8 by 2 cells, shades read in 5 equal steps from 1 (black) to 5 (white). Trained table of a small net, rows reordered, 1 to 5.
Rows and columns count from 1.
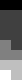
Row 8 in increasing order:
4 5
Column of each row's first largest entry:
1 1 1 1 1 1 1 1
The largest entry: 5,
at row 8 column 1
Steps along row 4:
same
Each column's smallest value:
1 1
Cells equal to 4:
3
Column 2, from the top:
1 2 2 2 2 3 4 4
